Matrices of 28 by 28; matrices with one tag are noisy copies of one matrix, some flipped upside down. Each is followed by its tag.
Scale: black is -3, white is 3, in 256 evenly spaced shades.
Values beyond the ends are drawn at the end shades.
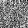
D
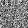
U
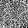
D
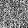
D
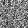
U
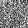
D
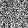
U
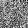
D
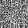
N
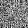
N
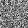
U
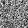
U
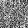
D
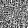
N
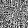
N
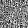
N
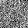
D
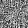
N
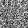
U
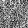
D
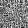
N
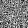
N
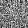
N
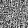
N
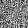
N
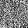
D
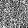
D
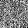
D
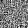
N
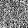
D
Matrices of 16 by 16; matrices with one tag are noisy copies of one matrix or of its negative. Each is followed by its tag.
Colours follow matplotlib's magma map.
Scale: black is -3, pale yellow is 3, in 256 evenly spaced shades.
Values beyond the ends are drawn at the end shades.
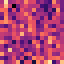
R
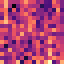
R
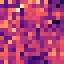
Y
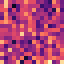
R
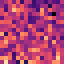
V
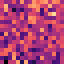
V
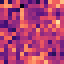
Y
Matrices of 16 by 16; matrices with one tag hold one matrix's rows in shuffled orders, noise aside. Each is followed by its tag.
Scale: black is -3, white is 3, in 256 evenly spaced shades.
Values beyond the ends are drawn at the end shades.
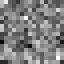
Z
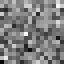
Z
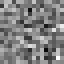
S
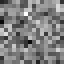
Z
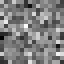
Z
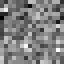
Z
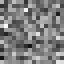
Z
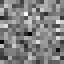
Z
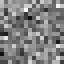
Z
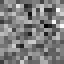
S
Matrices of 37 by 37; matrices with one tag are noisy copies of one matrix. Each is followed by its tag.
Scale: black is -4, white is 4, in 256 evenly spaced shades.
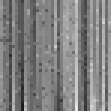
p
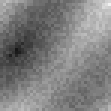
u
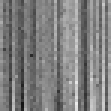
p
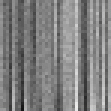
p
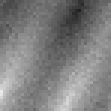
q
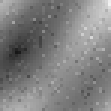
u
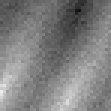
q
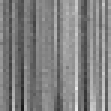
p
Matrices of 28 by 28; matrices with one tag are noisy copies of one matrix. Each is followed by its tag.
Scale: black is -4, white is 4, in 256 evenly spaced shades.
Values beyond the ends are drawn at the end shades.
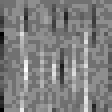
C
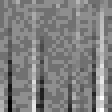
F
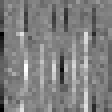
C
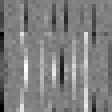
C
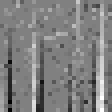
F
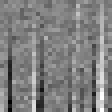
F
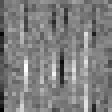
C
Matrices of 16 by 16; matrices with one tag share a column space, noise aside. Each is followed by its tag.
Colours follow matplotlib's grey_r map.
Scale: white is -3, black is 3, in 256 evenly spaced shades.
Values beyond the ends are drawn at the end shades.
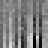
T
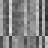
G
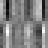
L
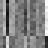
G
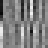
L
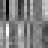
L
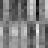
L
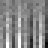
T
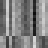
G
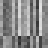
G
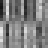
L
